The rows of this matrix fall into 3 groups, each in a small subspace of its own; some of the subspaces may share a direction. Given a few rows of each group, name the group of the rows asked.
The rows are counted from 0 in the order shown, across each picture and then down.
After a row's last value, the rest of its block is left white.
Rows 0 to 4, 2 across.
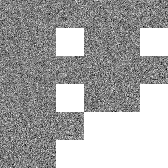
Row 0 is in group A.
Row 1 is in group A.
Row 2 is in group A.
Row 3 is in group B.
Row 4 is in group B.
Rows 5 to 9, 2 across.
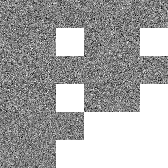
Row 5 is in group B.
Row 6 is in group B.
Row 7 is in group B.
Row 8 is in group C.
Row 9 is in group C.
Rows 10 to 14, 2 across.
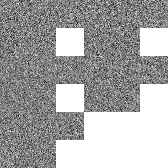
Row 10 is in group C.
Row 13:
A
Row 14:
C
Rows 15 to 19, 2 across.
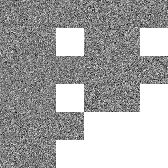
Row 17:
B
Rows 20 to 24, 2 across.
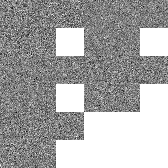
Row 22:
A
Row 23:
B
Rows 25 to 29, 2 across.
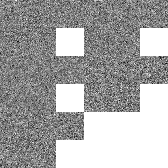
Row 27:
C
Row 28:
A
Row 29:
C
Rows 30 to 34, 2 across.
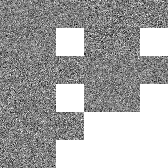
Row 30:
C
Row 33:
C
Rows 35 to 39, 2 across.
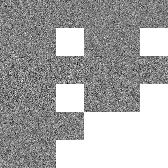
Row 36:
A
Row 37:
C
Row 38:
A
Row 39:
C
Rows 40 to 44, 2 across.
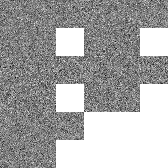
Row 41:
B
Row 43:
A
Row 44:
A
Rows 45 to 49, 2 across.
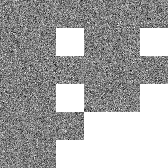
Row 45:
B
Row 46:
A
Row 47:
B
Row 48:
B
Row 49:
A
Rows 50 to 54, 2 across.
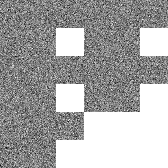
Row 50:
B
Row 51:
B
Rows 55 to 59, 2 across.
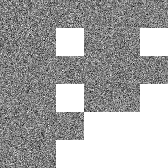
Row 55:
C
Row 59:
B
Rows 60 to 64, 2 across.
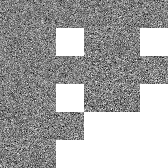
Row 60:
B
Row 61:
C
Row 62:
A
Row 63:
B
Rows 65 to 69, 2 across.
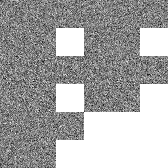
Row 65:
A
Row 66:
C
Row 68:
A
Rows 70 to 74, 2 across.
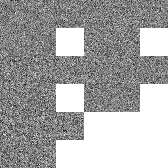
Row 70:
A
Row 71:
B
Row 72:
B
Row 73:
B
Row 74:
A
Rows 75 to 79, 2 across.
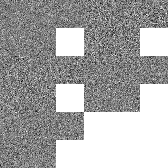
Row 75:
A
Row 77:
C
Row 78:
B
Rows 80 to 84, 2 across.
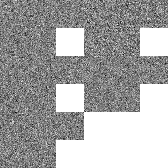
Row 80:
B
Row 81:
A
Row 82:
C
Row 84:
C
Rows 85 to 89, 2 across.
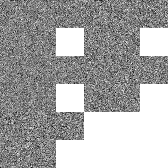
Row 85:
A
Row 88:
B
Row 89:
B
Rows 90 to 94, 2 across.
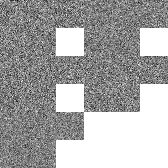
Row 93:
B
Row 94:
B
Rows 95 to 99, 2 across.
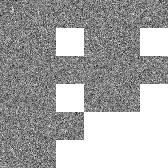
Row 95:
C
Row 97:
C
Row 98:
C
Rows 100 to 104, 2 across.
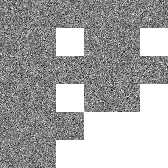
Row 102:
A
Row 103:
B
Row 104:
A
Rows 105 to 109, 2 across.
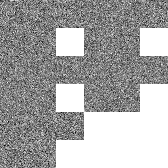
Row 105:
A
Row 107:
A
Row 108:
B
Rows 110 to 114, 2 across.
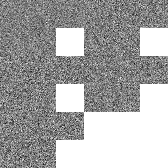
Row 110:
B
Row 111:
A
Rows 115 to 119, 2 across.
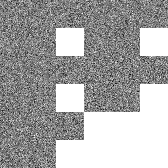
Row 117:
A
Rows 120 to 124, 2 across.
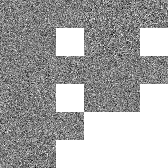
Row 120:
B
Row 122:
B
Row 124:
B
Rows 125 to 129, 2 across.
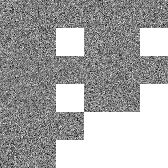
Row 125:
C
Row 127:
C
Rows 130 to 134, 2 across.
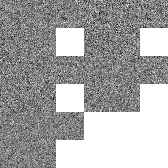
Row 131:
A
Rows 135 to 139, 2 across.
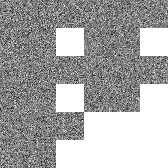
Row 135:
C
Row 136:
B
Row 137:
C
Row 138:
C
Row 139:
A
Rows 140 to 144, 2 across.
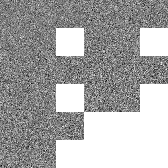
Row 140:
A
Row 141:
B
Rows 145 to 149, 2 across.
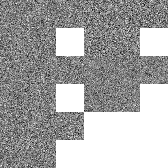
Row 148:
A
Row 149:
C
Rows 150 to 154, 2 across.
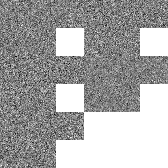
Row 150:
C
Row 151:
B
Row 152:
B
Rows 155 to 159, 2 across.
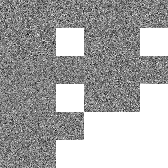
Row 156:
B
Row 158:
A
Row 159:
C
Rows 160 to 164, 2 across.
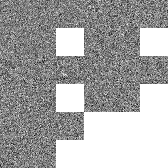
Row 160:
C
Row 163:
A
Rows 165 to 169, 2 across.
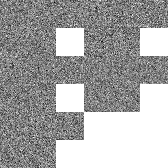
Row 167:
C
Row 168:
A
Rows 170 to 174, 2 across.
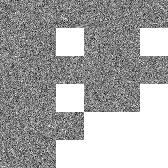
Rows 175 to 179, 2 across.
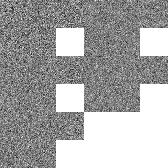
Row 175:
C
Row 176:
A
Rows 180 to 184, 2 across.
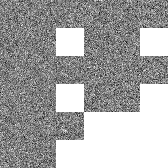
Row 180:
C
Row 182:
A
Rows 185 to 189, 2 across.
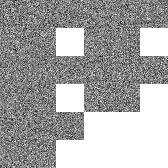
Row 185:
B
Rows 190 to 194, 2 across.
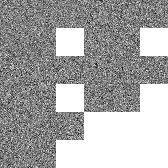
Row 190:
B
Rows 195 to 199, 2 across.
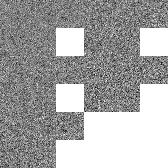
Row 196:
C
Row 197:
A
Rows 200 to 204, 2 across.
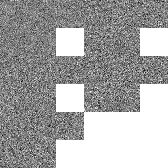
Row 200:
A
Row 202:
C
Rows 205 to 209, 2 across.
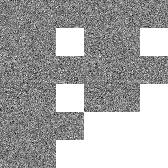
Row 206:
B
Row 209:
C
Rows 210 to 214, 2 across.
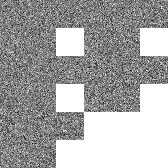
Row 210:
B
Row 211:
B
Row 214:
A
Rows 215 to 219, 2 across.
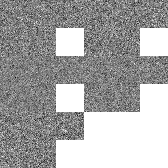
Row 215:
A
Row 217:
C
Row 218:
A
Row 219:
A
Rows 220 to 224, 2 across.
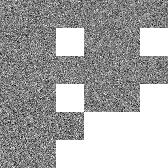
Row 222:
B
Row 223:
A
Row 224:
B
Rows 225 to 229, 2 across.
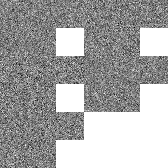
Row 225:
C
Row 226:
A
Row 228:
A
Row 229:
B
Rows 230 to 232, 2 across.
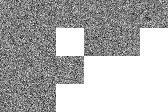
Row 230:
A
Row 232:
B
